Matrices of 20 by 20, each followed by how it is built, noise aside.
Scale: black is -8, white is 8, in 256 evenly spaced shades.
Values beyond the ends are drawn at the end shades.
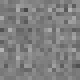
low rank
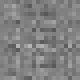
low rank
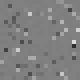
sparse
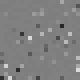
sparse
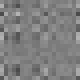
low rank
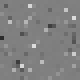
sparse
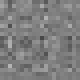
low rank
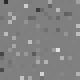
sparse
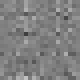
low rank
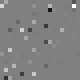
sparse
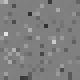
sparse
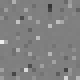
sparse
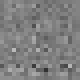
low rank
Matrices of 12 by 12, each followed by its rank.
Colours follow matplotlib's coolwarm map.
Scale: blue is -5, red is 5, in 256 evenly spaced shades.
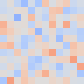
full rank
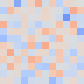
full rank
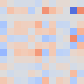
two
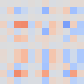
two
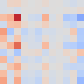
two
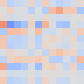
two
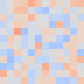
full rank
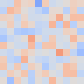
full rank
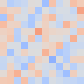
full rank
